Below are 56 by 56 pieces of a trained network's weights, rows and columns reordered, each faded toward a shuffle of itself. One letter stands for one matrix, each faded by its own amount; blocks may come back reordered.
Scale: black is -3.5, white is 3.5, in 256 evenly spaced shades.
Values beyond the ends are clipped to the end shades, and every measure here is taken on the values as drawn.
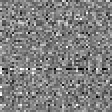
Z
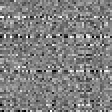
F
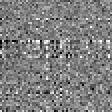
Z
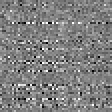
Z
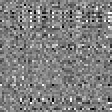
Z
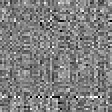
F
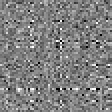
Z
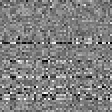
F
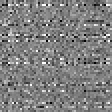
Z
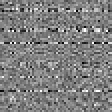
F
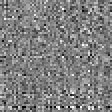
Z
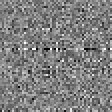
F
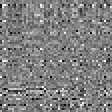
Z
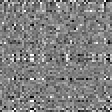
Z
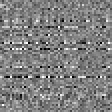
F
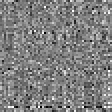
Z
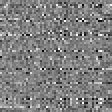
Z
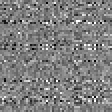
Z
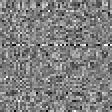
F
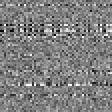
F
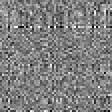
F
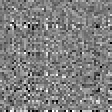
Z
